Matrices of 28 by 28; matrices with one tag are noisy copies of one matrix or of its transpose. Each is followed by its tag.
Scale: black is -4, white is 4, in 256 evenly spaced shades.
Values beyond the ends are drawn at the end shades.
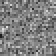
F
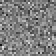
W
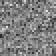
F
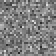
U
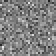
W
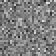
W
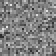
F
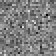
U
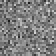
W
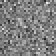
W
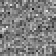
F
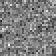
F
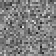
U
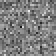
U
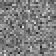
U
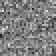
F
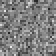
F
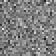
W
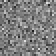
W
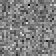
U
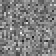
U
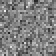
F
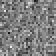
F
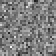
F
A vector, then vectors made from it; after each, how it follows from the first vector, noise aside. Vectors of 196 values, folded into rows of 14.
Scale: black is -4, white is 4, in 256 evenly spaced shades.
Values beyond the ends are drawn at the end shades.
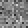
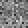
copied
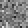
wrapped around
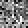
scaled up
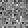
copied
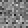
copied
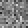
copied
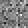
wrapped around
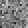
wrapped around
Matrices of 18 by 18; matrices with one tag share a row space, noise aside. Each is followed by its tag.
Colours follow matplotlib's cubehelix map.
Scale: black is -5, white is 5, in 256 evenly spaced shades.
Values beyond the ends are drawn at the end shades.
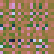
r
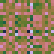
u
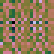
r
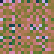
r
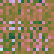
r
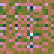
u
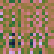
r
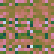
u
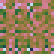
u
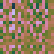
r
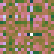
u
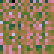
r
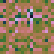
u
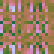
r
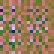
r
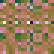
u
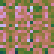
u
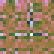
u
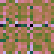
u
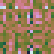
u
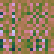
r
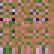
r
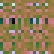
r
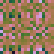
r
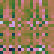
r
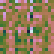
u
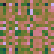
u
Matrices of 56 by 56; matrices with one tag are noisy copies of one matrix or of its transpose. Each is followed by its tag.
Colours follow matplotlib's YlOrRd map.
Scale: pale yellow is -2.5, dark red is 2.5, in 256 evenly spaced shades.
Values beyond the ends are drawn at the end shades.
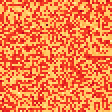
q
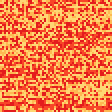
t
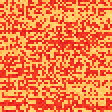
t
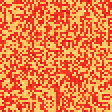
q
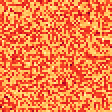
q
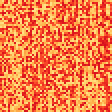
t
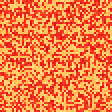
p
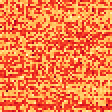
t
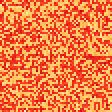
q
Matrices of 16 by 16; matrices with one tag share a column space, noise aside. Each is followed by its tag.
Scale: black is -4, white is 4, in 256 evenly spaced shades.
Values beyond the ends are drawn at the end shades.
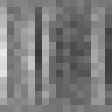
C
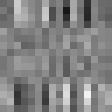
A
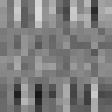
A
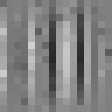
C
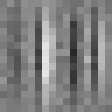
C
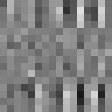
A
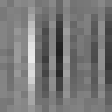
C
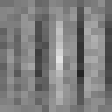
C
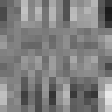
A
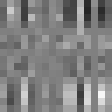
A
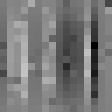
C
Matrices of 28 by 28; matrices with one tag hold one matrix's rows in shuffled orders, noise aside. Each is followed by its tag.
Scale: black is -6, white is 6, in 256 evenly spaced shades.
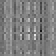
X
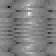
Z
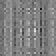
X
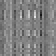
X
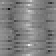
Z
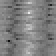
Z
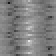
Z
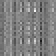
X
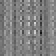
X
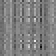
X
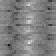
Z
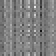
X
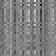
X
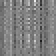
X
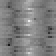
Z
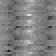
Z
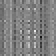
X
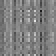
X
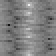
Z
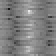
Z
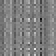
X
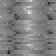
Z
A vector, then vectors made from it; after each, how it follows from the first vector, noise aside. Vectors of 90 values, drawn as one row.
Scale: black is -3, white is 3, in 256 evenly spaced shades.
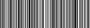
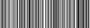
sign-scrambled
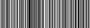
sign-scrambled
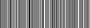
partly zeroed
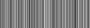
shrunk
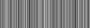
shrunk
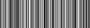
sign-scrambled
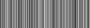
shrunk
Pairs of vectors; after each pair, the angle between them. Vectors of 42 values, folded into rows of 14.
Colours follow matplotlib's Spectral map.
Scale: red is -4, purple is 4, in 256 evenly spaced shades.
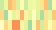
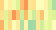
orthogonal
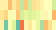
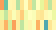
partly opposed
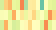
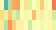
partly opposed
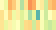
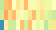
orthogonal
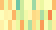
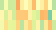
nearly opposite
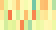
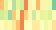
orthogonal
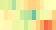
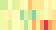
nearly parallel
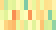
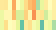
orthogonal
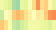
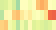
nearly parallel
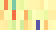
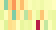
nearly opposite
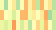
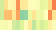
partly opposed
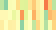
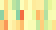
orthogonal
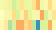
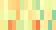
nearly opposite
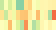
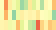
orthogonal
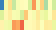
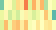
partly aligned
